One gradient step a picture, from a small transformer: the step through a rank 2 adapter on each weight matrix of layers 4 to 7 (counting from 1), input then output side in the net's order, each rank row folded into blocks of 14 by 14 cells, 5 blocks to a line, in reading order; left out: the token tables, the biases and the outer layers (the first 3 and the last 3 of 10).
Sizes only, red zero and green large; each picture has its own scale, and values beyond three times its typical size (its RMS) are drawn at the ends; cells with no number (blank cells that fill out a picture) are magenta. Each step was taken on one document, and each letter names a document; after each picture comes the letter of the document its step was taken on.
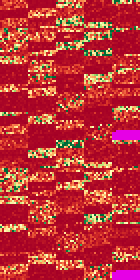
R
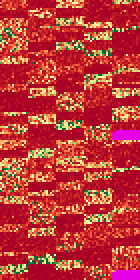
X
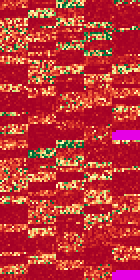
R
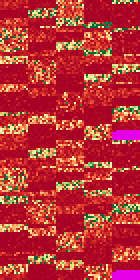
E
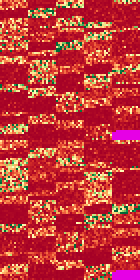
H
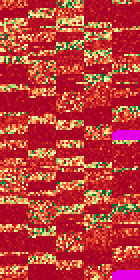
E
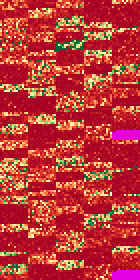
H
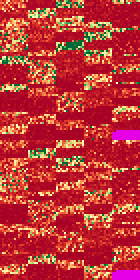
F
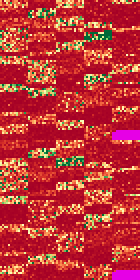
F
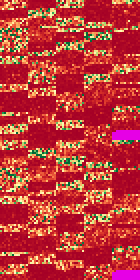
X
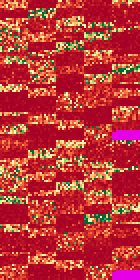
X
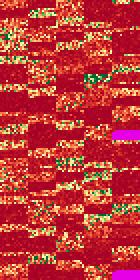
E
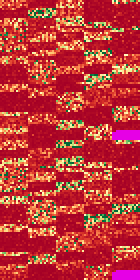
E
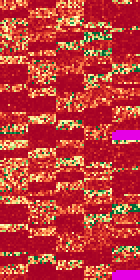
E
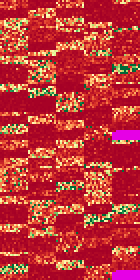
H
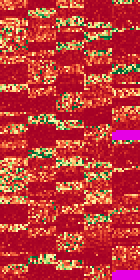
X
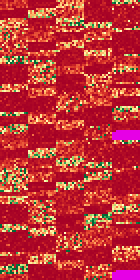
R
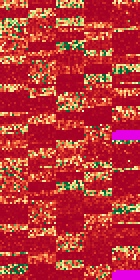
X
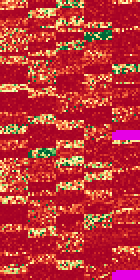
F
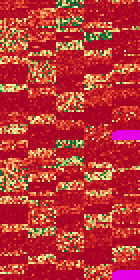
F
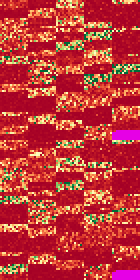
E
